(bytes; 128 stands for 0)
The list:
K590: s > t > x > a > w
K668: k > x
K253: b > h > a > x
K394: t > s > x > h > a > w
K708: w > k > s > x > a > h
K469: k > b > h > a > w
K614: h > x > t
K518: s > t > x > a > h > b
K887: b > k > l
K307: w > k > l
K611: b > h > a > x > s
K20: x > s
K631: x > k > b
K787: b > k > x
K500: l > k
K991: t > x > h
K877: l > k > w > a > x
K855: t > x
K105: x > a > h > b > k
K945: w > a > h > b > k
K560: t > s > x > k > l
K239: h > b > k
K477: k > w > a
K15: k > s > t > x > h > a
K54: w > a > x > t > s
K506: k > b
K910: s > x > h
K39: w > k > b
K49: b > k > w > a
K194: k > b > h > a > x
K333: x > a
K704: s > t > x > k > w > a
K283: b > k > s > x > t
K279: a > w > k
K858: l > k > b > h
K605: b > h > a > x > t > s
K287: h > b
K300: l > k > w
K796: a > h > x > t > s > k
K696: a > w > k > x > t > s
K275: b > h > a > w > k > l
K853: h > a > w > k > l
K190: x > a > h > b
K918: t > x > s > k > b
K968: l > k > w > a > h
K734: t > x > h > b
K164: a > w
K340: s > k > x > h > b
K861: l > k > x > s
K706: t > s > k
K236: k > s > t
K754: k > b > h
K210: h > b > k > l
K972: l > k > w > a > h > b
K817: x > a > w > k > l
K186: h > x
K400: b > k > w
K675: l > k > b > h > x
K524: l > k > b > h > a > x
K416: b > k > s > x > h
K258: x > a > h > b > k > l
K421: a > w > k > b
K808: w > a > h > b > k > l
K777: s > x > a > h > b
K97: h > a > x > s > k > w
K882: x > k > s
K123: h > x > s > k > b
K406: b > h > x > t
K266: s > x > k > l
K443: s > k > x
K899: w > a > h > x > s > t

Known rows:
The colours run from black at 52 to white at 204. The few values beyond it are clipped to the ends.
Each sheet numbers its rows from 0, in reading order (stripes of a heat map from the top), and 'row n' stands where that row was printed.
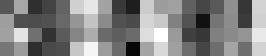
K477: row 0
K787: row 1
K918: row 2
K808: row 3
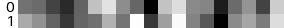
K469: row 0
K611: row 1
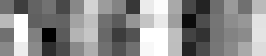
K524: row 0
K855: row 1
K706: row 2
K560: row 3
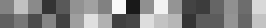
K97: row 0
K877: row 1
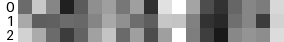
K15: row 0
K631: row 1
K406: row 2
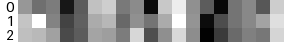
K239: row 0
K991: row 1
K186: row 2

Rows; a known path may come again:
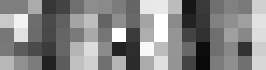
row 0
K266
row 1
K734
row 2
K796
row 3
K506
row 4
K287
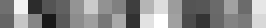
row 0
K696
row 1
K15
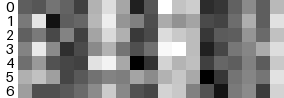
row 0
K500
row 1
K164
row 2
K877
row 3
K560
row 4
K307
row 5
K20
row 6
K787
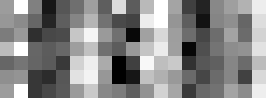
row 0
K518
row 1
K283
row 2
K808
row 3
K855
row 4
K300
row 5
K39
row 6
K54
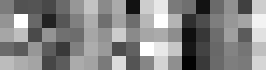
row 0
K194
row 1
K590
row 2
K333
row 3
K861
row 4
K186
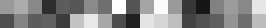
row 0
K777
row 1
K968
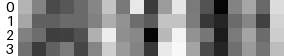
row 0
K253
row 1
K631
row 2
K275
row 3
K524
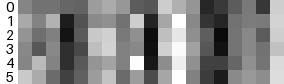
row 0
K668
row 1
K123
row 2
K239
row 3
K210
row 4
K97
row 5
K406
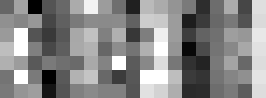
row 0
K421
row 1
K882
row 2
K899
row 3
K991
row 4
K190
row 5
K706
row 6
K443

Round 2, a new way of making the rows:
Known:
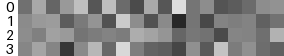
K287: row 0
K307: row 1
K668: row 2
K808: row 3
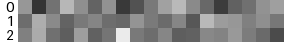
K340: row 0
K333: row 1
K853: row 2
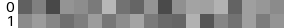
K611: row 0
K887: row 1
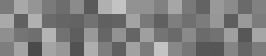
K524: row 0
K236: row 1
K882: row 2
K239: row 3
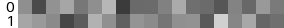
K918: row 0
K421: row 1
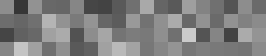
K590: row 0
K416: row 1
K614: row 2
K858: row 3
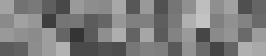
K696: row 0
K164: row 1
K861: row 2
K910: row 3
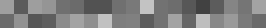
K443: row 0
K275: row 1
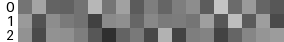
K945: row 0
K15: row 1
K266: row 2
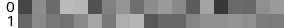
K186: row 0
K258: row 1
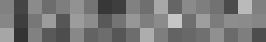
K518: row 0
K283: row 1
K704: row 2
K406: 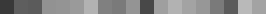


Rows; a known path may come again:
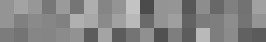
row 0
K754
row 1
K194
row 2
K708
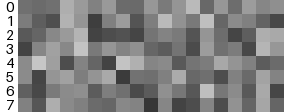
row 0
K416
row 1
K97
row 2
K910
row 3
K991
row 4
K968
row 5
K918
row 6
K394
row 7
K560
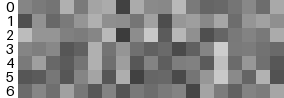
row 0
K631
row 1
K253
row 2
K506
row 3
K54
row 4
K945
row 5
K899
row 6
K20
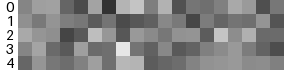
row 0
K877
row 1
K706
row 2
K421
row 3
K853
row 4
K258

